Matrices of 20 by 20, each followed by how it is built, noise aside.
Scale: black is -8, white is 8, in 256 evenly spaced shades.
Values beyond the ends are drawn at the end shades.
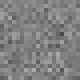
low rank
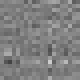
low rank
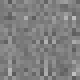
low rank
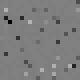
sparse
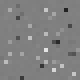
sparse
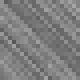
Toeplitz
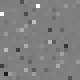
sparse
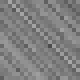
Toeplitz
